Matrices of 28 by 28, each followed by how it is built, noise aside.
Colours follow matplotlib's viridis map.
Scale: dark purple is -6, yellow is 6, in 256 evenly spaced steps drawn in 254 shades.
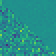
lower triangular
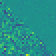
lower triangular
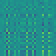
low rank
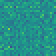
low rank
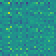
low rank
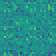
low rank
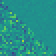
lower triangular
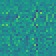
low rank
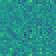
low rank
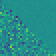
lower triangular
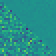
lower triangular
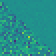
lower triangular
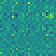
low rank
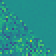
lower triangular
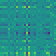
low rank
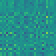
low rank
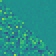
lower triangular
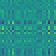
low rank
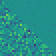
lower triangular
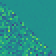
lower triangular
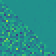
lower triangular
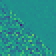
lower triangular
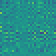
low rank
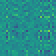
low rank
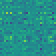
low rank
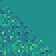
lower triangular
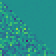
lower triangular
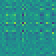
low rank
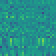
low rank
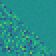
lower triangular
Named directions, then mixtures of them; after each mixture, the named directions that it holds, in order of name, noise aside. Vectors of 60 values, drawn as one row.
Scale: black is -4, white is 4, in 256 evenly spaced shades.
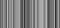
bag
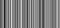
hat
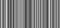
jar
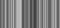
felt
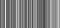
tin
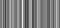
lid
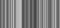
felt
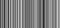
hat, jar, tin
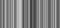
felt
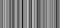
lid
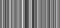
lid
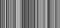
bag, felt, tin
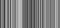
felt, hat, jar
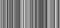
bag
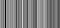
lid, tin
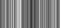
felt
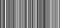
tin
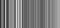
felt, hat, tin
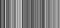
felt, hat, tin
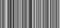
jar, lid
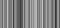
bag, felt, lid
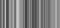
felt, lid, tin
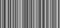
hat, jar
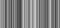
felt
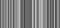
bag, jar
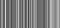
tin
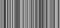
bag, hat, tin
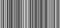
bag, hat
